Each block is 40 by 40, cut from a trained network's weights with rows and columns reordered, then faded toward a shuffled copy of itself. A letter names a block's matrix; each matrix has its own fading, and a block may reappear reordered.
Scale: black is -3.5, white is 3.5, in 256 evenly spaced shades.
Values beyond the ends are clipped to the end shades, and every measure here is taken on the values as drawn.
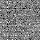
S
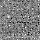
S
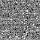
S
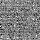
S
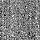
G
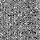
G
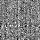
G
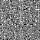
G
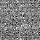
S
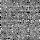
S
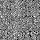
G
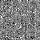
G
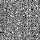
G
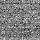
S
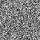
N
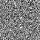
N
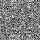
N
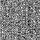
G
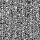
G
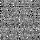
S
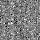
G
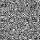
N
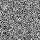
N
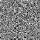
N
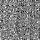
G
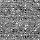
S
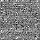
S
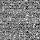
S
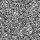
N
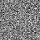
N
